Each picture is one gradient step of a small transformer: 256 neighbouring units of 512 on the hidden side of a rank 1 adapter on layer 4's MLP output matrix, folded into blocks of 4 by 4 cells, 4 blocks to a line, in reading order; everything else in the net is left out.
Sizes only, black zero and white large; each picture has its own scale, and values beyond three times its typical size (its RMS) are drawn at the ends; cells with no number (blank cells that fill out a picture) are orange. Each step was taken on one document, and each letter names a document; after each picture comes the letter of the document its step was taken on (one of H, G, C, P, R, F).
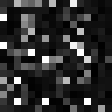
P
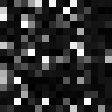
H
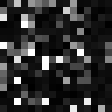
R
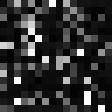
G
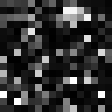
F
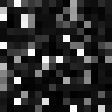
R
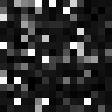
H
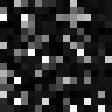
P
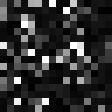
H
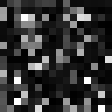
G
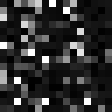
H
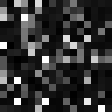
F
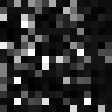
R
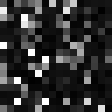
F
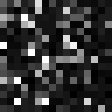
F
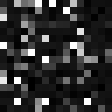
H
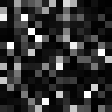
G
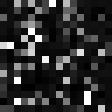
G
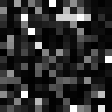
P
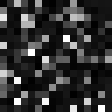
R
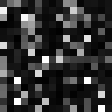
F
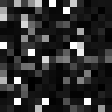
H
